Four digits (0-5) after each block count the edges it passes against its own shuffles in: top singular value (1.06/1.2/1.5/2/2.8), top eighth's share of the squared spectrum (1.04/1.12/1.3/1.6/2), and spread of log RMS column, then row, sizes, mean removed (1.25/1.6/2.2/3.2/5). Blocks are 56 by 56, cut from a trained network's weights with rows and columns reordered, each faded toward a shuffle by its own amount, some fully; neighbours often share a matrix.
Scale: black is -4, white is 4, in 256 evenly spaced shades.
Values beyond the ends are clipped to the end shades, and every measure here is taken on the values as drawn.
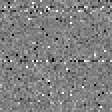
3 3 0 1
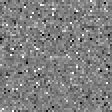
1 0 0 0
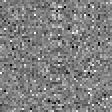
3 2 1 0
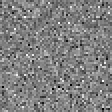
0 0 0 0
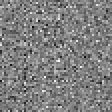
2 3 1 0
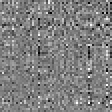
3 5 3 2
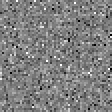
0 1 0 0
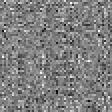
3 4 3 2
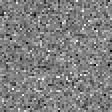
0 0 0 0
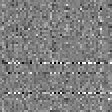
4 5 1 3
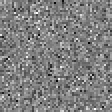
0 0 0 0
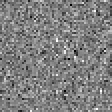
2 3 1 1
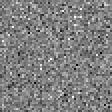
0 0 0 0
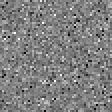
0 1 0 0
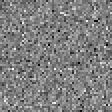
1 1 0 0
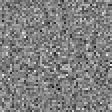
2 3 0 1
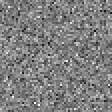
0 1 0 0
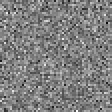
2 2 0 0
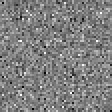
2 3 1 1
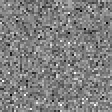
1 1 0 0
